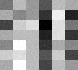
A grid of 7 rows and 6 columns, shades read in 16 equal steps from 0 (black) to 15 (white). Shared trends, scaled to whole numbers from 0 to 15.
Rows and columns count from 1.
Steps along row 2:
down up down up down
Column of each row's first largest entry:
2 5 3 5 2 2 2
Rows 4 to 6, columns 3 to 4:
11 2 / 11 3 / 11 5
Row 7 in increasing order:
4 9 10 11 11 15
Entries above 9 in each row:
3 2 3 4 3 4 4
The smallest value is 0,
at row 3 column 4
